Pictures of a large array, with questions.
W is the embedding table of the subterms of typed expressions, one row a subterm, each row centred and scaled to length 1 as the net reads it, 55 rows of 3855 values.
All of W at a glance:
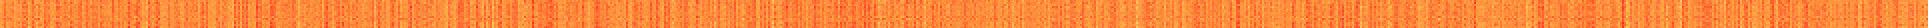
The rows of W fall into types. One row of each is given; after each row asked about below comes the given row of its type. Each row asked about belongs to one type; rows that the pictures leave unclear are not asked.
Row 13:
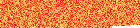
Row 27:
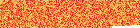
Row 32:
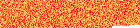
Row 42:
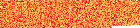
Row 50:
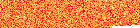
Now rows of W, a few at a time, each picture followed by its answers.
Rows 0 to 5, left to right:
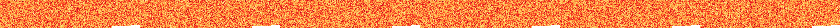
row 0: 13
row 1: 27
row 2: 27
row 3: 13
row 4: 27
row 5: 42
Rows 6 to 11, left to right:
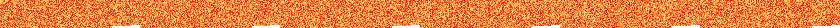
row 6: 27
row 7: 32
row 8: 32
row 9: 50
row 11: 27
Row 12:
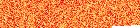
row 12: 13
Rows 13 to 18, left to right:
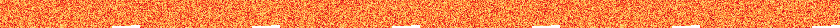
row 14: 42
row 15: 13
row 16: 32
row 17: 13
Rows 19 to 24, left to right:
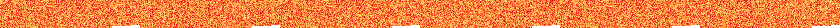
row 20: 50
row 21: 27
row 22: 32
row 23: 27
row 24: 42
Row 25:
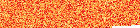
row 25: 50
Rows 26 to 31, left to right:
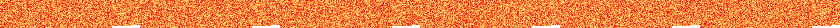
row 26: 42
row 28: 27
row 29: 13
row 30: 32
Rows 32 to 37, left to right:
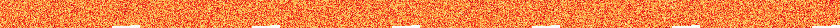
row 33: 13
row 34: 27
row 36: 50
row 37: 32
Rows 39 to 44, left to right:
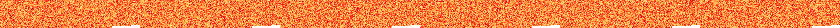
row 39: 32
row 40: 27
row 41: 13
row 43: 32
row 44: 27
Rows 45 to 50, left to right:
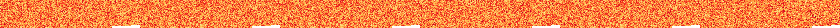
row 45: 42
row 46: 13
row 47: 13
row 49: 13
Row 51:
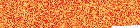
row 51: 13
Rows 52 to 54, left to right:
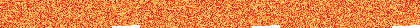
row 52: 42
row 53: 27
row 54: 32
